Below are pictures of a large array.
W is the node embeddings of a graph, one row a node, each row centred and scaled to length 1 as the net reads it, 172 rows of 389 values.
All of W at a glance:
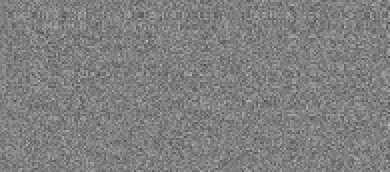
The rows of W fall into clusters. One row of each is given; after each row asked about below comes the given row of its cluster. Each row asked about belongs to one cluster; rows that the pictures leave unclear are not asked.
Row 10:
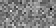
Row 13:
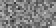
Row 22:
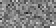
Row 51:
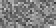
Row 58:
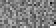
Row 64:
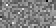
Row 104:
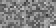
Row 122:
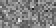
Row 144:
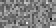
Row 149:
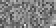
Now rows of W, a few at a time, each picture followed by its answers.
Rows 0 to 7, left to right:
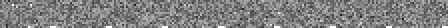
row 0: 64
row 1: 13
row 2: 51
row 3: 22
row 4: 104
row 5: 51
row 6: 58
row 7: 149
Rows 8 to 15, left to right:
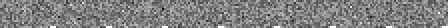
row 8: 104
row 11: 22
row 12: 13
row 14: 58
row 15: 13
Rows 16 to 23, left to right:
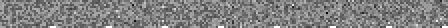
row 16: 13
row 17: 13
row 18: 122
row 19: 104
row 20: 10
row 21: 13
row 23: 10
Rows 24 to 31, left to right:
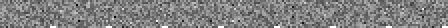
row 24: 22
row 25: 122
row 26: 22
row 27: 22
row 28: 22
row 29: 13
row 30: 10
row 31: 149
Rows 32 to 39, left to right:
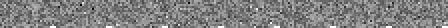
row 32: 10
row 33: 144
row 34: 51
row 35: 64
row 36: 51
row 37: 51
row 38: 10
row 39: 22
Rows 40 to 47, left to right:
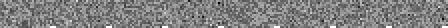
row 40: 122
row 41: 58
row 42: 64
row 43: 58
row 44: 51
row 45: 22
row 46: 144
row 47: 144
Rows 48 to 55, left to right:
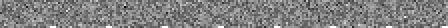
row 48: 51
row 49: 10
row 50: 13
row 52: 149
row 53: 122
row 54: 10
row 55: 13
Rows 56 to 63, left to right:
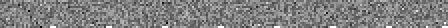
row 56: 149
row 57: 64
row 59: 122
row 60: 64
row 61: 13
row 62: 104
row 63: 22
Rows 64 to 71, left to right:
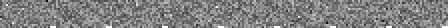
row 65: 51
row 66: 144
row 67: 51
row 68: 10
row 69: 51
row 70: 64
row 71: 22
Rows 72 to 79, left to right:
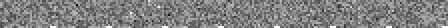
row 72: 144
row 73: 122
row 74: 122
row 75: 122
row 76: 22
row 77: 22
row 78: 104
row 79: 51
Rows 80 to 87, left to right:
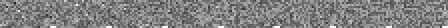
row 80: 104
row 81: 122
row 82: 64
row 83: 51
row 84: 13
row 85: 149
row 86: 64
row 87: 64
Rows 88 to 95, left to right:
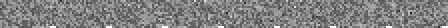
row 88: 122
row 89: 22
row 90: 51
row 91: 122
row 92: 64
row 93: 58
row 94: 10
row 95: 13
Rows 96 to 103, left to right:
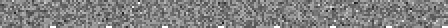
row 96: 104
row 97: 144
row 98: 144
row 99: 58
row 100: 122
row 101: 122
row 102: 149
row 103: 104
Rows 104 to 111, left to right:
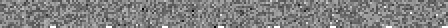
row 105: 144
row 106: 149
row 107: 144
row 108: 64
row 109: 144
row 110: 51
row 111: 13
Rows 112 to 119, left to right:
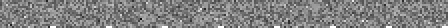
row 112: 64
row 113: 22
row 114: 51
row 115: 51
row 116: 22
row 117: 10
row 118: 22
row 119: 22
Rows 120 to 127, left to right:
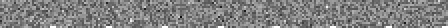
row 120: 104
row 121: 58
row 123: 13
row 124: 10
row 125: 122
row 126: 13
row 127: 64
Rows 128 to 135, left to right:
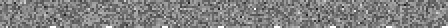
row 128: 13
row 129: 51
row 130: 104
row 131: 64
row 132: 149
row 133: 122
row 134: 104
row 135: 13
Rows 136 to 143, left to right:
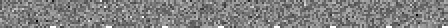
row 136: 64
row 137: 51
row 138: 149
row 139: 122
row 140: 22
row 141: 144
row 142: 149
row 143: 144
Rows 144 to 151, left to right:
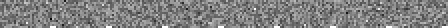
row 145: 64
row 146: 22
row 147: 104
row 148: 149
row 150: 104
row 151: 13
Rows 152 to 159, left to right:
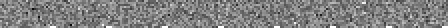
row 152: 122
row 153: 104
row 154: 13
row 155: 22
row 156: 22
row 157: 144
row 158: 144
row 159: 58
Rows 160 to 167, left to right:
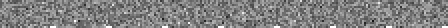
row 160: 64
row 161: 122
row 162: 144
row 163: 58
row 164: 122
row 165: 58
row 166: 64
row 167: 10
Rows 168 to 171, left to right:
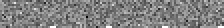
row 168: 13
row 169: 149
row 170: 144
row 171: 122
